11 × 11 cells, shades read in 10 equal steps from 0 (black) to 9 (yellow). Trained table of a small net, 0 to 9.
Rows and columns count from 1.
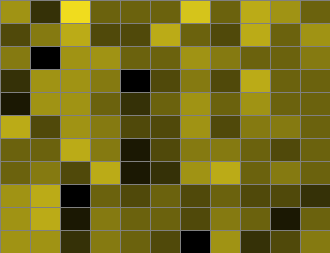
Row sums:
58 52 49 45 47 50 45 48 39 44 42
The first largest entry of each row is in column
3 3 3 9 2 1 3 4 2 2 1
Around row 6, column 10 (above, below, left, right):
4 3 5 4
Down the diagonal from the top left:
6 5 6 5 2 3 5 7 3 1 5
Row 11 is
6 6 2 5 4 3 0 6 2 3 5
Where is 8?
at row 1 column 7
